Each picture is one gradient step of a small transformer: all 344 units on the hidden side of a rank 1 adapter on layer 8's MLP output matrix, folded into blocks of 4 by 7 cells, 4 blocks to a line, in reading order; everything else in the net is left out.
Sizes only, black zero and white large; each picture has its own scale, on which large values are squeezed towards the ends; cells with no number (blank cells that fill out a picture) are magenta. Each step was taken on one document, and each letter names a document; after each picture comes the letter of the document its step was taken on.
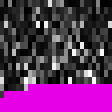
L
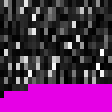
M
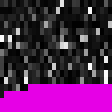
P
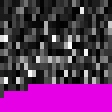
M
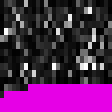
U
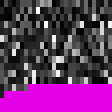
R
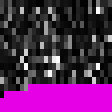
L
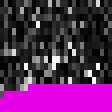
L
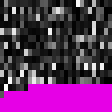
U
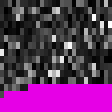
R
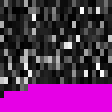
M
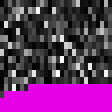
R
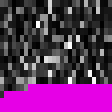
L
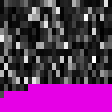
P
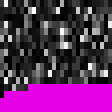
P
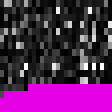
U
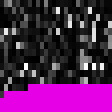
U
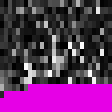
L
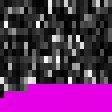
L
